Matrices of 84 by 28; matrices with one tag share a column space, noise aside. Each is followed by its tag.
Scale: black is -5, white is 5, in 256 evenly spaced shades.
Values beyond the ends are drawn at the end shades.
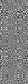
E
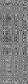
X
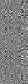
E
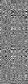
E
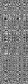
X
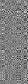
E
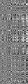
X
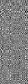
E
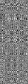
X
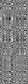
X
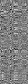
E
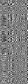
X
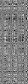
X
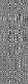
X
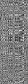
X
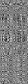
X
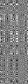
X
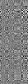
E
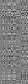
E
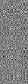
E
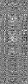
X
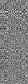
E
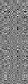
E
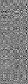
E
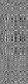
X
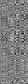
X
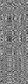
X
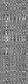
X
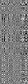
X
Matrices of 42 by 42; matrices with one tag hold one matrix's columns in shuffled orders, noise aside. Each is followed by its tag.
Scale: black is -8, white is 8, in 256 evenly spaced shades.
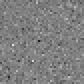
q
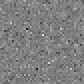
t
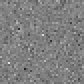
t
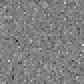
q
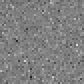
q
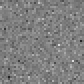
q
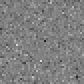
q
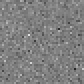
t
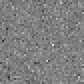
q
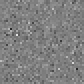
t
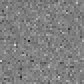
q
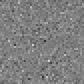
q
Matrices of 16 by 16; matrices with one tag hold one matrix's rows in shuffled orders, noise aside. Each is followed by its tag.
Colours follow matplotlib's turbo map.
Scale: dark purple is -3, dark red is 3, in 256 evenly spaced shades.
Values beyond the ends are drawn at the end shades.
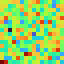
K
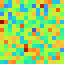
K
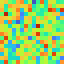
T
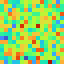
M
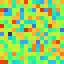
K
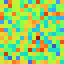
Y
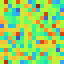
T
